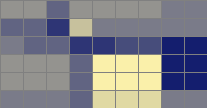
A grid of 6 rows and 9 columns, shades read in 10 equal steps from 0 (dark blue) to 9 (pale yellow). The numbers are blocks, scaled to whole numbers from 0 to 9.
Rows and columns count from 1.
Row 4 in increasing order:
0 0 3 5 5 5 9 9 9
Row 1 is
5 5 3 5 5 5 5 4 4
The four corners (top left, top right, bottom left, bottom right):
5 4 4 4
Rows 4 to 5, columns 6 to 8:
9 9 0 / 9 9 0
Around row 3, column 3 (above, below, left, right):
1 5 3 1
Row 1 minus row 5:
0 0 -2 2 -4 -4 -4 4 4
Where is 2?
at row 3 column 6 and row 3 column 7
